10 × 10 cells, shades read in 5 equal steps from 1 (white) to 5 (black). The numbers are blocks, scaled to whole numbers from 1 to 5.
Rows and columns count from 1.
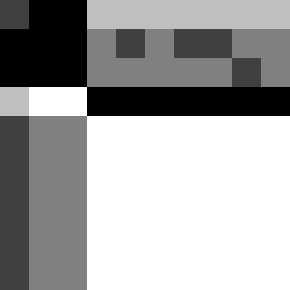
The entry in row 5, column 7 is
1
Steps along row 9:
down same down same same same same same same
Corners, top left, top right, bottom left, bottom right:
4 2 4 1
